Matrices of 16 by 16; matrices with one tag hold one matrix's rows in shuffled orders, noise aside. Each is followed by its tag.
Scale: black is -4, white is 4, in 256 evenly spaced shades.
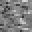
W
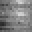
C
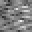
W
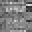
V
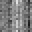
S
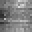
C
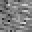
W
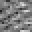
W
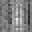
S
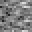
W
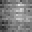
C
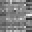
V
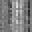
S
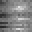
C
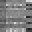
V
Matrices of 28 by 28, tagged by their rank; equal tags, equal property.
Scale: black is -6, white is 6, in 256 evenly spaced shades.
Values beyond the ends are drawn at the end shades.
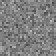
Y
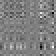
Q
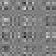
Q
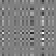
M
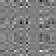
Q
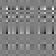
M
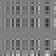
M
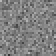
Y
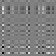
M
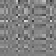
Q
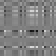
M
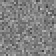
Y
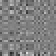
Q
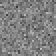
Y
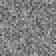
Y
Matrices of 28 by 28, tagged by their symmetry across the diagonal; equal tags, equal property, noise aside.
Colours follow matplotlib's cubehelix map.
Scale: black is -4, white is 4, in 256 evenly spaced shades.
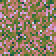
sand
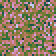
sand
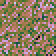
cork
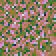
cork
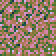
cork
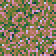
cork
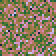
cork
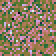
cork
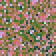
cork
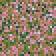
sand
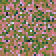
sand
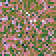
sand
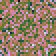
cork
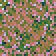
cork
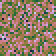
sand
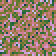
cork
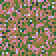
cork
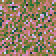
sand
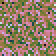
sand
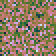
sand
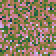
sand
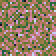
cork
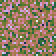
cork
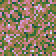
cork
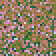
sand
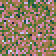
sand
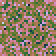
cork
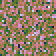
sand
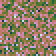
sand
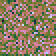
sand
